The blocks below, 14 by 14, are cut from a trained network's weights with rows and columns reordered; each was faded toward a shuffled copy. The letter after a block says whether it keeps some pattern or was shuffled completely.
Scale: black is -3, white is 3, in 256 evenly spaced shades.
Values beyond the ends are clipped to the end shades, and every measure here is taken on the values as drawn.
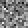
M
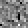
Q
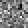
Q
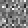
Q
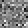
Q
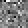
Q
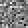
M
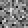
M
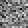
M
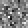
M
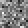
M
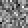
M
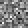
M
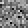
M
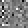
Q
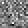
M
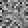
Q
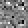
Q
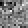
Q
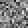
M
